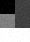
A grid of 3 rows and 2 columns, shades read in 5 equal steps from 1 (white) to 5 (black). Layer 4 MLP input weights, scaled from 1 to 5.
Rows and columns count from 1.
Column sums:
9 9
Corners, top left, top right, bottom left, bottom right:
5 4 1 1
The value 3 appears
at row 2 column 1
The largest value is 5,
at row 1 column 1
